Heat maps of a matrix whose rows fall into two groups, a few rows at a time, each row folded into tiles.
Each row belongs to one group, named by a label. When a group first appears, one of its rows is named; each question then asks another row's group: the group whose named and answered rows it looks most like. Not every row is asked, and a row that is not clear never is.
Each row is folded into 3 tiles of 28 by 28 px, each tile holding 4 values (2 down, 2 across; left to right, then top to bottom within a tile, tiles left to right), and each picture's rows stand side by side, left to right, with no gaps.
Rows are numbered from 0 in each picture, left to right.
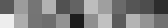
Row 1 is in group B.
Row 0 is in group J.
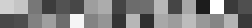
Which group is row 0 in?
B
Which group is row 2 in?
J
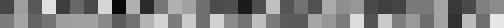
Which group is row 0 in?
J
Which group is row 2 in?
B
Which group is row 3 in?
J
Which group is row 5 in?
B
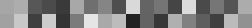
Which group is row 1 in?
J
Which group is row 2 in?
J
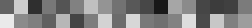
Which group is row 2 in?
B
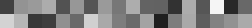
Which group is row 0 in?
J
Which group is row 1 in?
J
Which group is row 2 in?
J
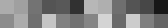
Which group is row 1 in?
B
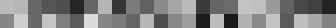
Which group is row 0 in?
B
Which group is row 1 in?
J
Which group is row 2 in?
B
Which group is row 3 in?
B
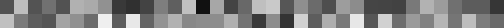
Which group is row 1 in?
B
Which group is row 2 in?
J
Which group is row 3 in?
B
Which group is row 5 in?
B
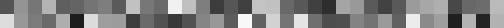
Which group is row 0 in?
J
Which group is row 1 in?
J
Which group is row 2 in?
B
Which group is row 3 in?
B
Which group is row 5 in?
B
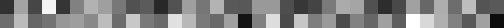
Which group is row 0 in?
J
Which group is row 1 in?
B
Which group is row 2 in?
J
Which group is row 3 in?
B
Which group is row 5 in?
J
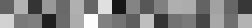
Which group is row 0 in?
J
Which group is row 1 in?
J
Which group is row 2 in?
B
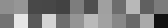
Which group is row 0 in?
B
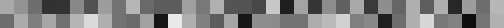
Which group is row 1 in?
J
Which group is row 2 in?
J
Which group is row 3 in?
J
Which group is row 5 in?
J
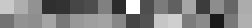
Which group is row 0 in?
B
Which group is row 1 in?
J
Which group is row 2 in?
J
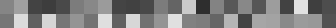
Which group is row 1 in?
B
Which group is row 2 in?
J
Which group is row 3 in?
J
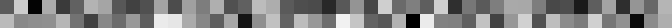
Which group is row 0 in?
J
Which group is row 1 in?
B
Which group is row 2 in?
J
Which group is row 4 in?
J
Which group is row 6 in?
B
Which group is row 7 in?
J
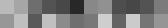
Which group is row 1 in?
B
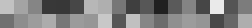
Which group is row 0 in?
B
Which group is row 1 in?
B
